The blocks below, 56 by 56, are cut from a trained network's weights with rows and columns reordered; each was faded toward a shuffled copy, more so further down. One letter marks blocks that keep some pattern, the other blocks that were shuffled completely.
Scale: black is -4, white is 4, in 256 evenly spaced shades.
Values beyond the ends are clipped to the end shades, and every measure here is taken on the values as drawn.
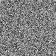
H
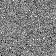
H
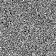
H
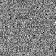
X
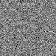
X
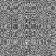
X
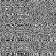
X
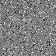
H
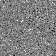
H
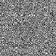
X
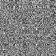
X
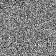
H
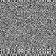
X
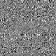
X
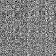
X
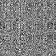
X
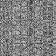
X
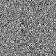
X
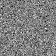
H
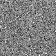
H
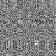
X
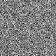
X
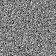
H
